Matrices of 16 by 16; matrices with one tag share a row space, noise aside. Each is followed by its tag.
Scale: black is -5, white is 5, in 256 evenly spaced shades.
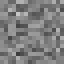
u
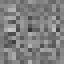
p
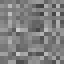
u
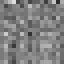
p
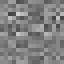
u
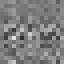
p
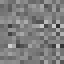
u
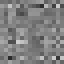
u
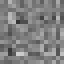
u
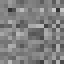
u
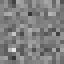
p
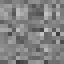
u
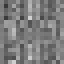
p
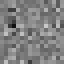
p
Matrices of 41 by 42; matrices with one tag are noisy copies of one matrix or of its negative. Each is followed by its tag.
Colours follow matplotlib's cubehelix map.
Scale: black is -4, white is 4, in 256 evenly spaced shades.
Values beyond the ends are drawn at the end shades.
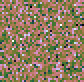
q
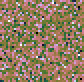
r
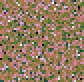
r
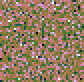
r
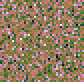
q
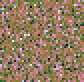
q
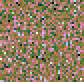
r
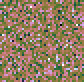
q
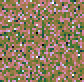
r
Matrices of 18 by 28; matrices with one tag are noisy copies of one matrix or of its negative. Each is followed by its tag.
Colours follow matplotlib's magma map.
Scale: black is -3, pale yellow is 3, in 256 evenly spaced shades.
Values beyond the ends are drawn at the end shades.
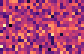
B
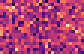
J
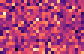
J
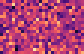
J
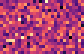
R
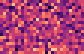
J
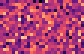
R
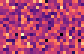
R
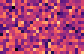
J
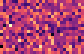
B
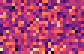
J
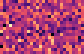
B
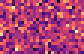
J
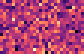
J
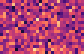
J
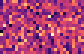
B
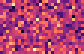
J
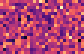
R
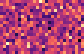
R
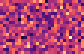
R
